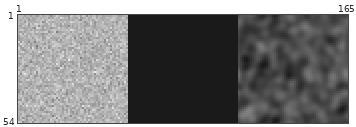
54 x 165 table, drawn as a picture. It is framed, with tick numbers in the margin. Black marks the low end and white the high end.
It is made of 1 by 3 panels. Panel 1,1: high, fine-grained. Panel 1,2: very low, flat. Panel 1,3: low, blotchy.
